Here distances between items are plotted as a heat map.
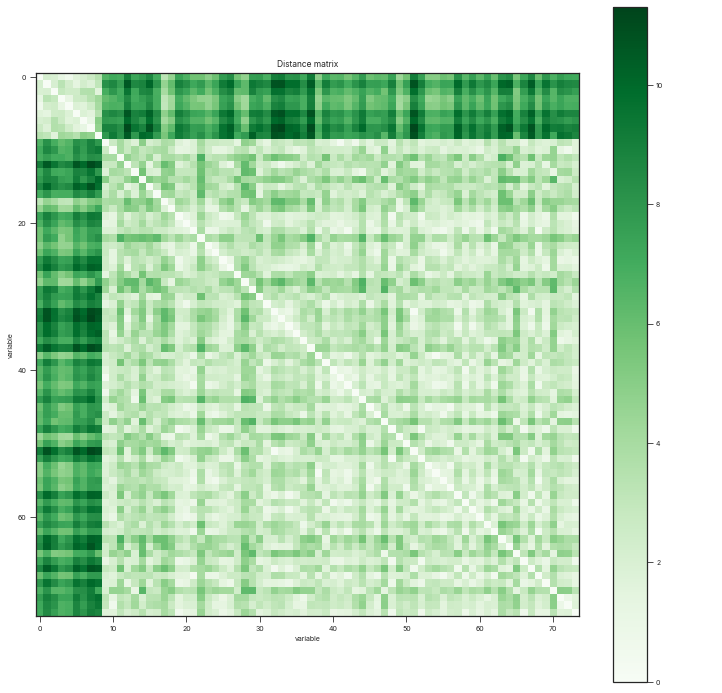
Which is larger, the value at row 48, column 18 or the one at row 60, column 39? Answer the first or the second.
the first
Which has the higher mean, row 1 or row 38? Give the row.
1
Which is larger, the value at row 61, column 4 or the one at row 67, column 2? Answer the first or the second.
the second
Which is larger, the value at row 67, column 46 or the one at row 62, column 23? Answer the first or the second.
the first
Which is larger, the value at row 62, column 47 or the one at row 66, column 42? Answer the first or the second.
the first
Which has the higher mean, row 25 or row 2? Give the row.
2
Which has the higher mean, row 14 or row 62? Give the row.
14
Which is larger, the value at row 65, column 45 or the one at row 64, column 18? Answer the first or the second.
the second
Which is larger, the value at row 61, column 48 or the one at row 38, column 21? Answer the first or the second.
the first
